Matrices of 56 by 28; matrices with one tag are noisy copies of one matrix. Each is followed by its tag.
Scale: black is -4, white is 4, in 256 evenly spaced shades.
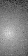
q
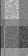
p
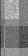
p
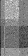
p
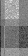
p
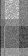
p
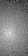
q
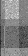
p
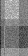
p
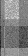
p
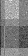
p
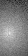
q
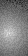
q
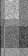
p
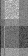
p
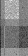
p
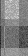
p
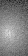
q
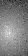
q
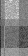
p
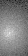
q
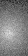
q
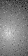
q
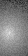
q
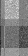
p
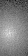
q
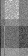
p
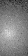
q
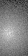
q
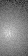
q
